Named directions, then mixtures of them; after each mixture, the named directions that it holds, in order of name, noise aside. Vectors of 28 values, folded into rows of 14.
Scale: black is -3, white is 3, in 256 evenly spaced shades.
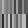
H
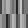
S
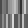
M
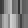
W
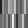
M, S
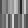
M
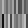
H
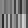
H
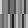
M, S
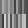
H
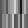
M
